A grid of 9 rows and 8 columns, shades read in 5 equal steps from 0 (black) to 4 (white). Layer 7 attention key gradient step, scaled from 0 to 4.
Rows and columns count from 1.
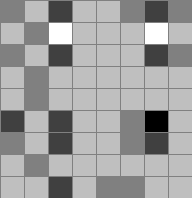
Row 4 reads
3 2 3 3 3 3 3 3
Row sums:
17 25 18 23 23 16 18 23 20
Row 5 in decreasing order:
3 3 3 3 3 3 3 2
